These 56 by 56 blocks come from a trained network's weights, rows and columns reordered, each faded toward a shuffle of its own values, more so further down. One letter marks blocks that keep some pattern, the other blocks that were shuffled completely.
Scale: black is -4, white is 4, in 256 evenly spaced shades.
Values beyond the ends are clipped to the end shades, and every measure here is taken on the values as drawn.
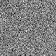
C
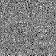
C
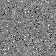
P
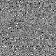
C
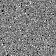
P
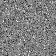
P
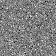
P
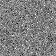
P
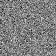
P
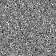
P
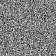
P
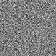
C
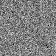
P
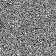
P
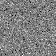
P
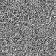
C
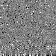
C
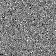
P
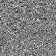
C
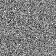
P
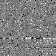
C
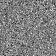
P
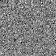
C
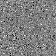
C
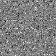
C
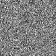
C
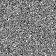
P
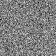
P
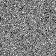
P
